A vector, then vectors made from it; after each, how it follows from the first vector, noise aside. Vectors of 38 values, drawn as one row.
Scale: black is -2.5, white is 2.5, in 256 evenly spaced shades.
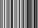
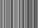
shrunk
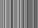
shrunk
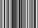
wrapped around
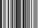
wrapped around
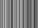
shrunk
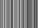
shrunk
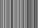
shrunk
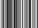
wrapped around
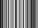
wrapped around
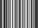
wrapped around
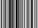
wrapped around
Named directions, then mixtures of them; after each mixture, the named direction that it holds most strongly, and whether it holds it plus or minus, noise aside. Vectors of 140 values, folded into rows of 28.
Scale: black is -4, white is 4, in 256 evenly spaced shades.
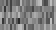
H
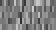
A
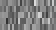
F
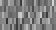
F, plus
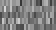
H, minus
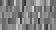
A, plus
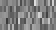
F, plus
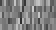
A, plus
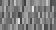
A, plus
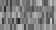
H, plus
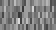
A, plus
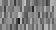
A, minus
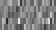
F, plus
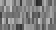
H, minus
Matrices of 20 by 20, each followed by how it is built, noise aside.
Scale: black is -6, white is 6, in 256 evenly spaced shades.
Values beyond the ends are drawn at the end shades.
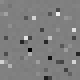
sparse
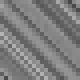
Toeplitz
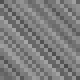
Toeplitz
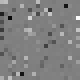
sparse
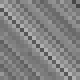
Toeplitz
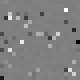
sparse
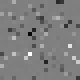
sparse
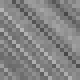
Toeplitz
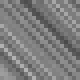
Toeplitz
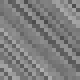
Toeplitz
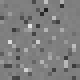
sparse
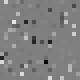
sparse
